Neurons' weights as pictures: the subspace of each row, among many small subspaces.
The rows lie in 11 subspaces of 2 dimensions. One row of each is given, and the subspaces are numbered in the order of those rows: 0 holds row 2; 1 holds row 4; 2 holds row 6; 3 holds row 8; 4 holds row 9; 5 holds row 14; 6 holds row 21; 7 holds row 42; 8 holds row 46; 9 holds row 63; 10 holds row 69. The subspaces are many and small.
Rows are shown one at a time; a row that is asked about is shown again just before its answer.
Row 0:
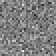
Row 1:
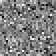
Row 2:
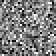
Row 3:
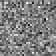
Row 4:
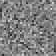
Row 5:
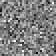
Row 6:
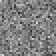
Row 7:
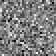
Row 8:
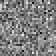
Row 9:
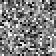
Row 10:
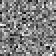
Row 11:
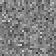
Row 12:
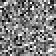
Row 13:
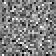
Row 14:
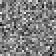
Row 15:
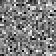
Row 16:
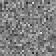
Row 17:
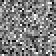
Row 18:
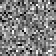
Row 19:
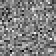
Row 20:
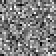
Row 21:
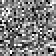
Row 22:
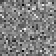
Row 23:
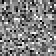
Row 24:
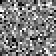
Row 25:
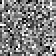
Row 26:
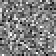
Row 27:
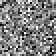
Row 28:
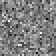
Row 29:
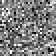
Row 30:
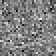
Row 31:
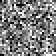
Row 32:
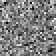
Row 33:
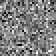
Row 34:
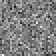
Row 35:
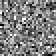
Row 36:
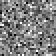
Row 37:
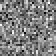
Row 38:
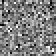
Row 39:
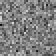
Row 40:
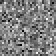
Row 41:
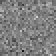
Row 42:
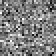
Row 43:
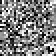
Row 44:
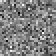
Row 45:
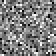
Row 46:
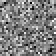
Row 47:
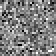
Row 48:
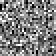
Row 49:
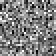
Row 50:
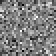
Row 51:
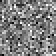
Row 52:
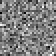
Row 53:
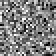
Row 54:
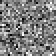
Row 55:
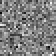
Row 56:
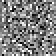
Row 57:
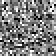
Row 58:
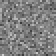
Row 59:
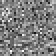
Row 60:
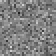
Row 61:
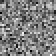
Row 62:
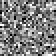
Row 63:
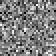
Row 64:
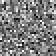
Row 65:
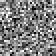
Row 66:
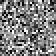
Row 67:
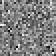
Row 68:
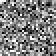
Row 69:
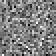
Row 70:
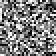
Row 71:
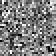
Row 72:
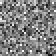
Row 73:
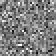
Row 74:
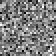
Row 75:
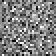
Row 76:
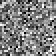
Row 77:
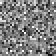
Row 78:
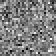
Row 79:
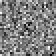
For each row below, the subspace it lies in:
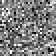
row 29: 6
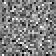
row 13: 10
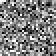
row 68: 10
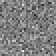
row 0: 2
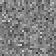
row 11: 4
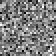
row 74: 5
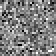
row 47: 9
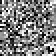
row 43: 6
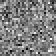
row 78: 5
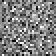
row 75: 10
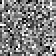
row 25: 8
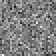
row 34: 2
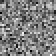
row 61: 7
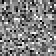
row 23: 7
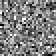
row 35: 9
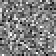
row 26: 1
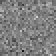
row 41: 0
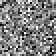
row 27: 8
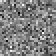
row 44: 10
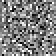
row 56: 10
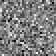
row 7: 1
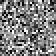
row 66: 9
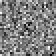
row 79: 6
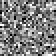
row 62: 9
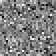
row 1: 2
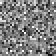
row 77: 4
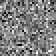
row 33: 9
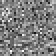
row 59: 6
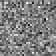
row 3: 3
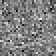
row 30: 7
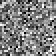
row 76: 8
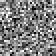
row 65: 6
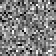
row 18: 9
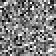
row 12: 8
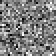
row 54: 7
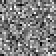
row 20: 0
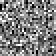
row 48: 3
